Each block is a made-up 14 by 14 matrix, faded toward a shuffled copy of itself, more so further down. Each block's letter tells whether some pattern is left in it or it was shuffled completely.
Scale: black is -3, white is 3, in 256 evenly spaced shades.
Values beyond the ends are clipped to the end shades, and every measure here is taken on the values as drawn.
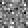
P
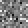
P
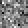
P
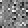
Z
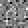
P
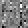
Z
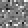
P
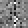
Z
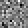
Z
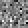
P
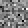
P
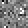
P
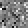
P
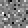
P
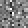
Z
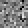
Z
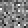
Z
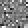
P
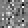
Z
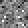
P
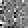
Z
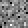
P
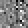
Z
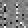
Z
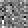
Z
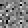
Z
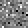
P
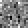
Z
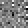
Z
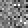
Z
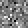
P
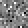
P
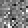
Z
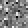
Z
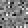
P
